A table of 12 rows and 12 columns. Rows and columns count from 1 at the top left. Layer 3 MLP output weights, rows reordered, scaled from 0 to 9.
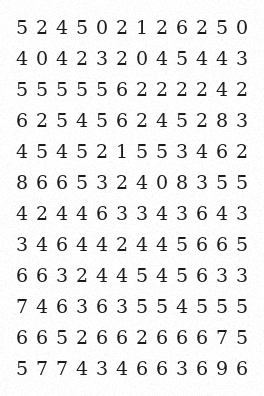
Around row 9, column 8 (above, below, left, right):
4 5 5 5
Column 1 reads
5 4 5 6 4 8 4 3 6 7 6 5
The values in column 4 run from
2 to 5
